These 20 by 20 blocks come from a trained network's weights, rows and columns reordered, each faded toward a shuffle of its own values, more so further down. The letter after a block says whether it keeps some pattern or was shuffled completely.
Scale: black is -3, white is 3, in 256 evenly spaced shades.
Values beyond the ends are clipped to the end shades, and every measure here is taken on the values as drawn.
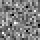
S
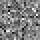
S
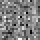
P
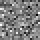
S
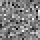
S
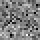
S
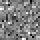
S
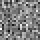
P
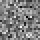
P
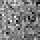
P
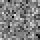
S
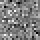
S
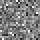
S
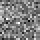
P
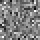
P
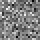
S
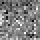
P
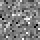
S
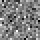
S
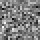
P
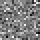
S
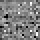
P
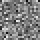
P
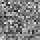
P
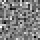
S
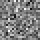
S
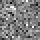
S
